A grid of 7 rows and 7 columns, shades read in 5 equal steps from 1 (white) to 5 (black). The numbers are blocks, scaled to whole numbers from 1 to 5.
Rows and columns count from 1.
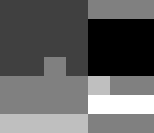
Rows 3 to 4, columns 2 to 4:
4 4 4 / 4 3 4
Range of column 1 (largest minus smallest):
2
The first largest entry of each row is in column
1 5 5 5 1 1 5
